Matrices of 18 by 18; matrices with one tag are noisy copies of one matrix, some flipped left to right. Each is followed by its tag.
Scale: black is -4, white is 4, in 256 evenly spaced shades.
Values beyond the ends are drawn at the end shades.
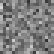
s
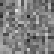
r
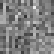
r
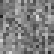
r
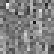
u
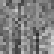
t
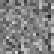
s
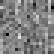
r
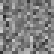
s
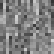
r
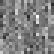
r
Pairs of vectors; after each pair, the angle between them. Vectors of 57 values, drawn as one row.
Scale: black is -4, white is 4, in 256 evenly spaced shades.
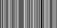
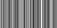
nearly opposite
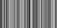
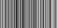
orthogonal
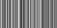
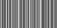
nearly parallel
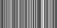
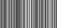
orthogonal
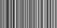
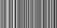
nearly opposite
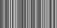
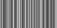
orthogonal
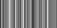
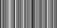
nearly parallel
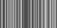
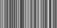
partly opposed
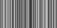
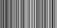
partly opposed
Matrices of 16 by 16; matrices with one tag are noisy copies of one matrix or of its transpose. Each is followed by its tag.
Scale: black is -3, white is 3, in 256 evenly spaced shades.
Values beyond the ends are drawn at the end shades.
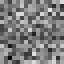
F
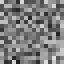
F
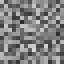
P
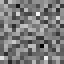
P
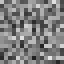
P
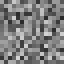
P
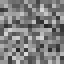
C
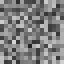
F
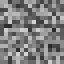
C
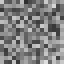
F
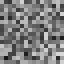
F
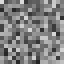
F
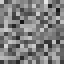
P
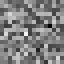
C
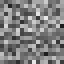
P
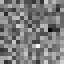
F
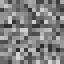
C
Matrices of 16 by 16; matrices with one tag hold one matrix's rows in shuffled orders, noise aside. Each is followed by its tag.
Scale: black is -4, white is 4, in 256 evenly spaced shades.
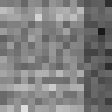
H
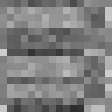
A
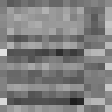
A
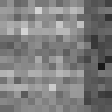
H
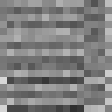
A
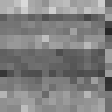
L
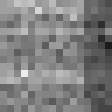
H
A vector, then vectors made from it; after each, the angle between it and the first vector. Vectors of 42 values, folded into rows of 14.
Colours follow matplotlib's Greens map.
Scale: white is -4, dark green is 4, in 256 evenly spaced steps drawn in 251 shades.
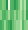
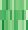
orthogonal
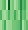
nearly opposite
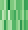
partly opposed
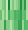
nearly opposite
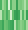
partly aligned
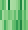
nearly opposite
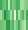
partly aligned
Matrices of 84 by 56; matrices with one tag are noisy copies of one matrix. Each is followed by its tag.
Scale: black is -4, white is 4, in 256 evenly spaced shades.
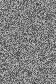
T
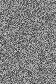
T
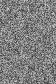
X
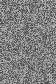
X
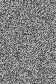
T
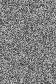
X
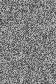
X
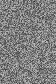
T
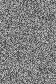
T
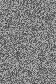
T
